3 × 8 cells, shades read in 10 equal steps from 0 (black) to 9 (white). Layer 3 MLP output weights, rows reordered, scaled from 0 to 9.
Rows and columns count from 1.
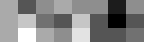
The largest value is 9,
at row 3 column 2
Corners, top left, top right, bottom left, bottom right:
6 5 6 4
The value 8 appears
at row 3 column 5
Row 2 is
6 7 4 3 7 3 0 3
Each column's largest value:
6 9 6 6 8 5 3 5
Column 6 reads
5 3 3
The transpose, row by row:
6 6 6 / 3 7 9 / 5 4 6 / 6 3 5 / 5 7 8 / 5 3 3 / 1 0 3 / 5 3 4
